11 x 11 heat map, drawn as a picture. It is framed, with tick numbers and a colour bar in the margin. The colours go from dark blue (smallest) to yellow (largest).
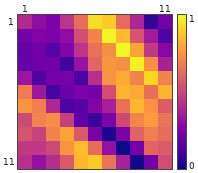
Calmest part: top left. Grain: diagonal, down to the right. Average level on the scale: 50%.
